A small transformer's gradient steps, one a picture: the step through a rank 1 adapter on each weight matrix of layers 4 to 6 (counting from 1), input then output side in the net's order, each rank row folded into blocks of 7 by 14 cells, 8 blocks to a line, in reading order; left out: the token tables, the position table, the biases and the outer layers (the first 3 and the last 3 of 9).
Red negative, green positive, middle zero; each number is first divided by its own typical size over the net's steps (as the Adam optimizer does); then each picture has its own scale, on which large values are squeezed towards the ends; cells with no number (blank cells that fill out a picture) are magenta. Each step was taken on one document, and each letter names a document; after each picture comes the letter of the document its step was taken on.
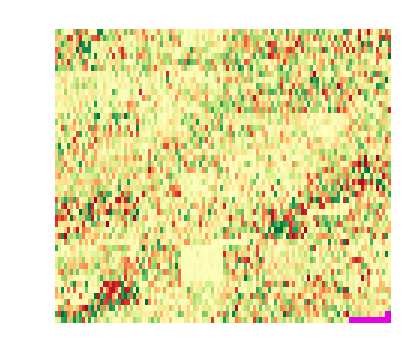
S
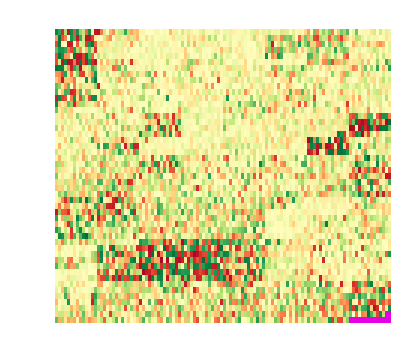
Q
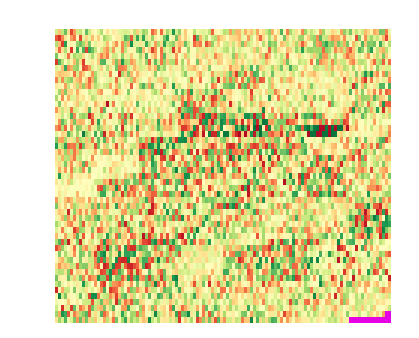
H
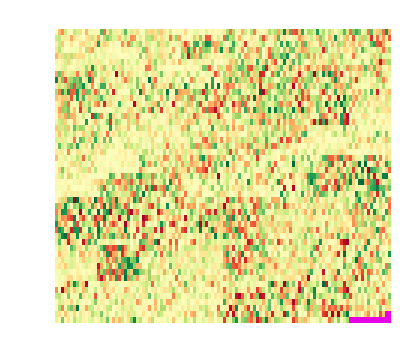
S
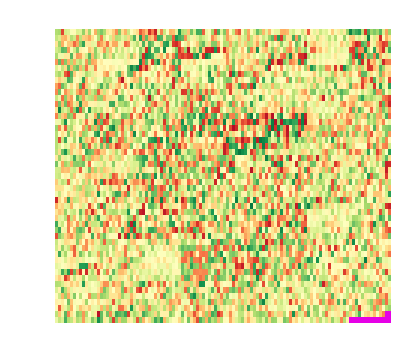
H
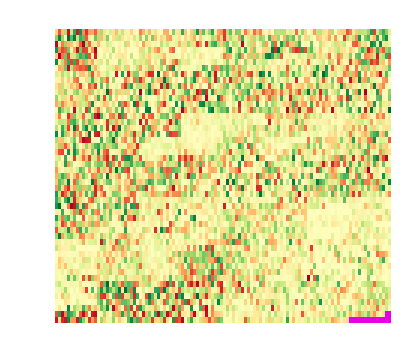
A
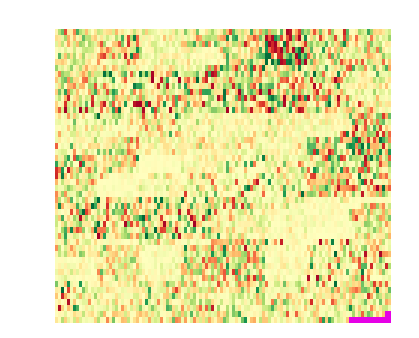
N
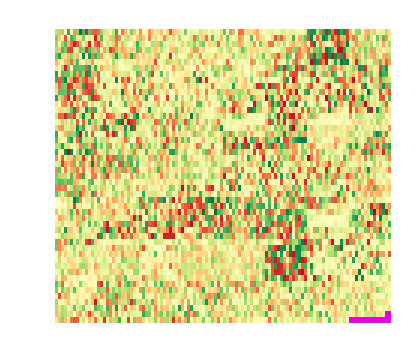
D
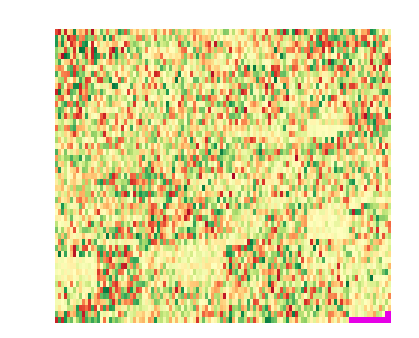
H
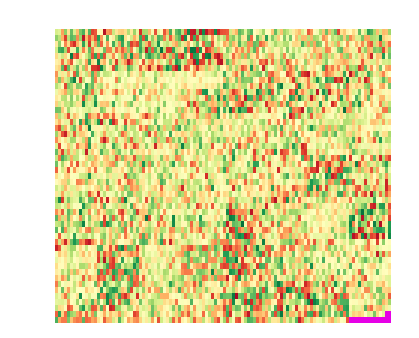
D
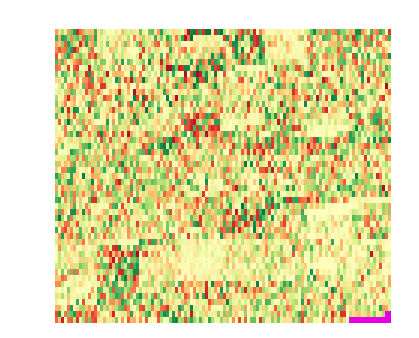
D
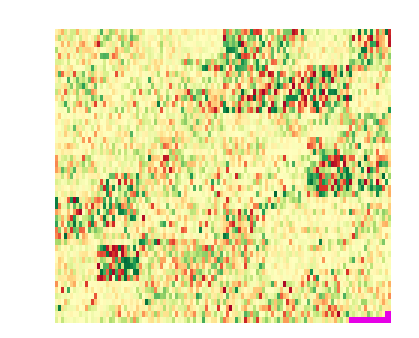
S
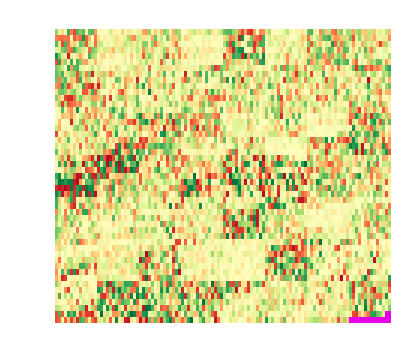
D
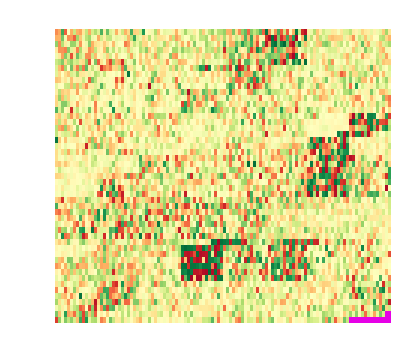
H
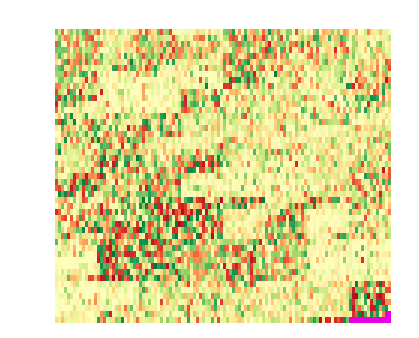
Q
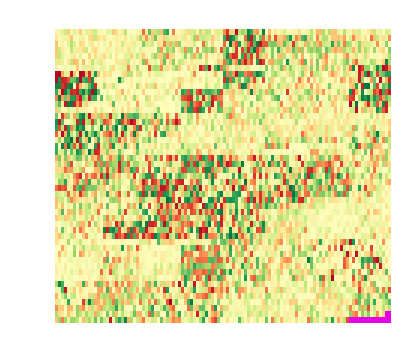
D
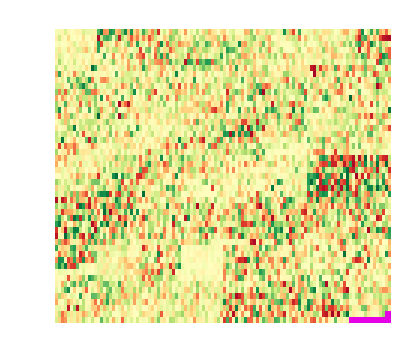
S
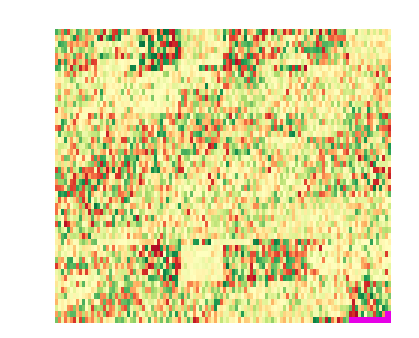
Q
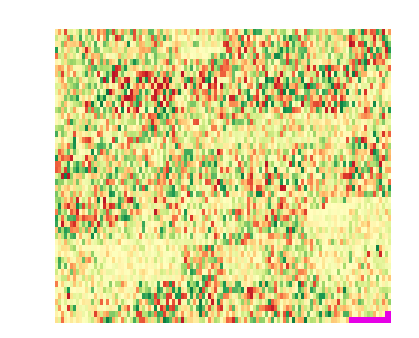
A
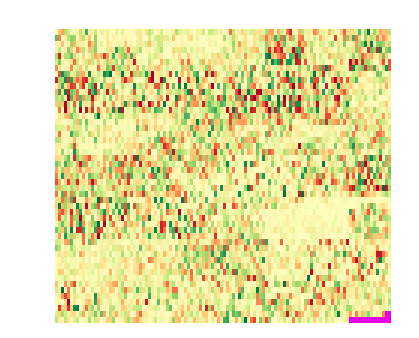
N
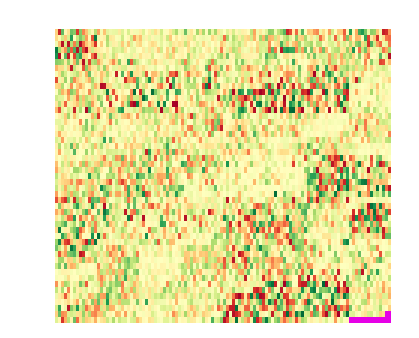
N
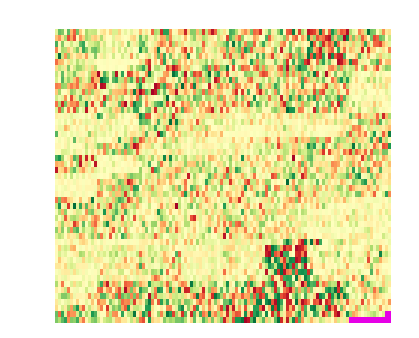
A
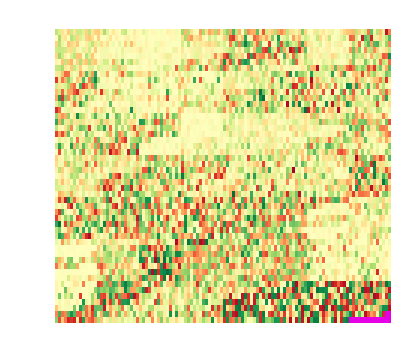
Q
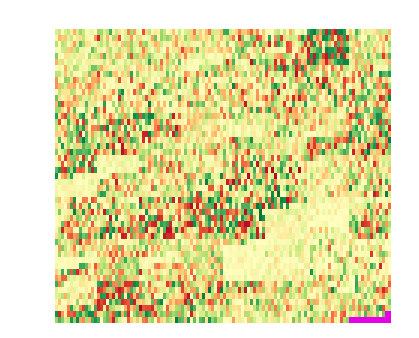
D
